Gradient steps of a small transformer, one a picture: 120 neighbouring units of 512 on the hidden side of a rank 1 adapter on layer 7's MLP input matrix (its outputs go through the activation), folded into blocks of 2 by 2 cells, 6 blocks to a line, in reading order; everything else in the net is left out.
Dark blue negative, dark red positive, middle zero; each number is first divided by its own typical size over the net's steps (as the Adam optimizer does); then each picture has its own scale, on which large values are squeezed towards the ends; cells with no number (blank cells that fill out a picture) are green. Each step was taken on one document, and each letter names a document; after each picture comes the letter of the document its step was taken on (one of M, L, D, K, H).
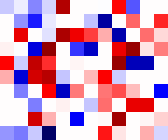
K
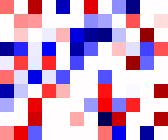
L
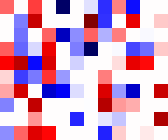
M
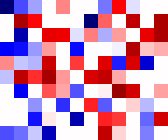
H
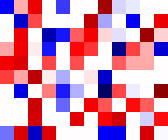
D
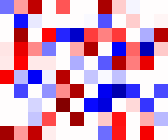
D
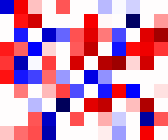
H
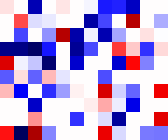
M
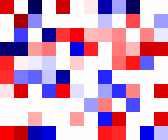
M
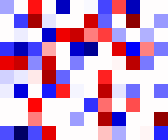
M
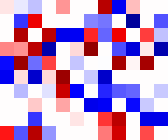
D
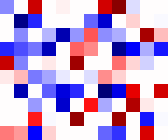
D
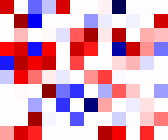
K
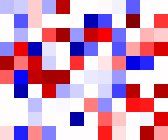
K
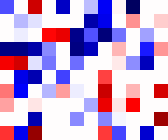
L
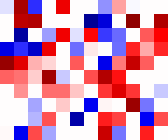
H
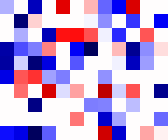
M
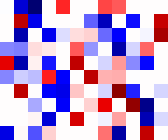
H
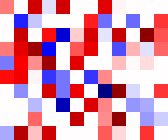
D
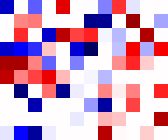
M
